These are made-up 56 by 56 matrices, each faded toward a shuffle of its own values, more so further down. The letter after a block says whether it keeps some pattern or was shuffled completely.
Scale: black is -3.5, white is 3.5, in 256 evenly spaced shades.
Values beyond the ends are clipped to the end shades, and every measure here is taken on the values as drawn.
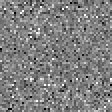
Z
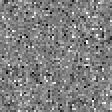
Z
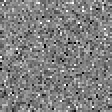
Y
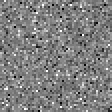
Y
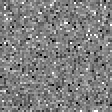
Y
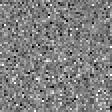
Z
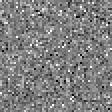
Y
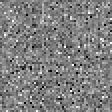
Z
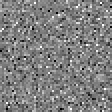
Z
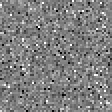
Y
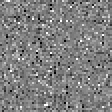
Z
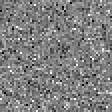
Z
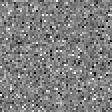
Y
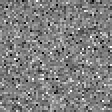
Y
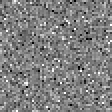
Y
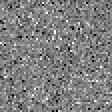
Y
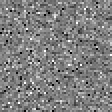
Z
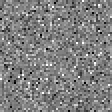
Y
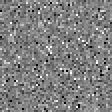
Y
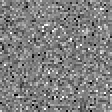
Y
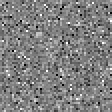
Z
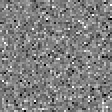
Z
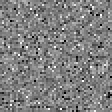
Z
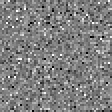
Z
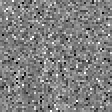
Z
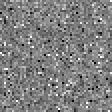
Z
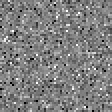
Y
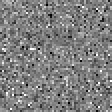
Y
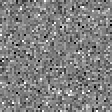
Z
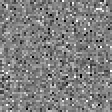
Z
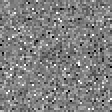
Z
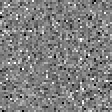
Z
